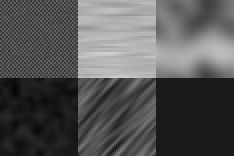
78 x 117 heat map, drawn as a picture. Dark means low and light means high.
The table splits into 2 rows of 3 panels. Panel 1,1: low, checkered. Panel 1,2: high, streaked across, faint in contrast. Panel 1,3: middling, smooth, strong in contrast. Panel 2,1: very low, blotchy, faint in contrast. Panel 2,2: low, slanting up to the right. Panel 2,3: very low, flat.
